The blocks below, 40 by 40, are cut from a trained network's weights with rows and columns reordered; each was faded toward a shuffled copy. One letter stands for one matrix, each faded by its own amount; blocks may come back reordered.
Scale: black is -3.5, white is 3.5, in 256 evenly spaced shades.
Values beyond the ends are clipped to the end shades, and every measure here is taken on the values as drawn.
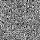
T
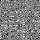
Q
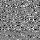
Q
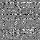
Q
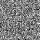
T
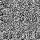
T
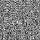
T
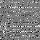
Q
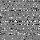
Q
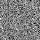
T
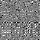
Q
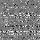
Q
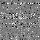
Q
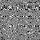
Q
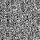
T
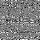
Q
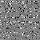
Q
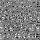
Q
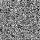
T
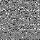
Q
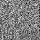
T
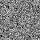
T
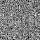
T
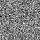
T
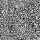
T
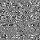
Q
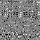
Q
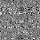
Q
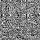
T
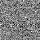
T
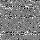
Q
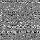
Q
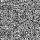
T
